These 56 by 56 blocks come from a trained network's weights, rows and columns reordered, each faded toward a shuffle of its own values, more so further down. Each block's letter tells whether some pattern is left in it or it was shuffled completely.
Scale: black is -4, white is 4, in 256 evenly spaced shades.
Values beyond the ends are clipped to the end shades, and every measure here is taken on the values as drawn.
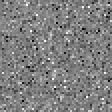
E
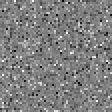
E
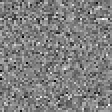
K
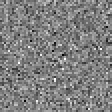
K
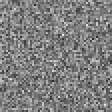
E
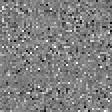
K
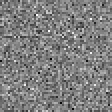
K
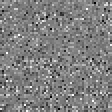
K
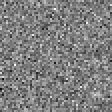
E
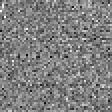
K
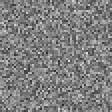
K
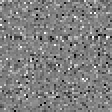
K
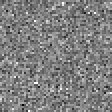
E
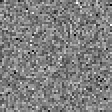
E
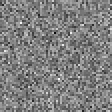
K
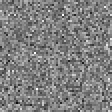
E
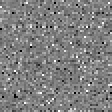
K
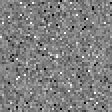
E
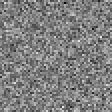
K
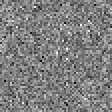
K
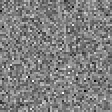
K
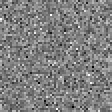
E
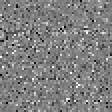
K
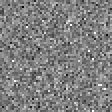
E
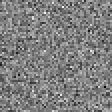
E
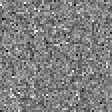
E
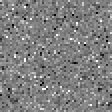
E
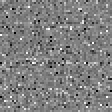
K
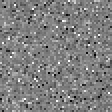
E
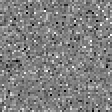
E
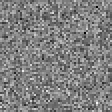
K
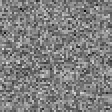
K
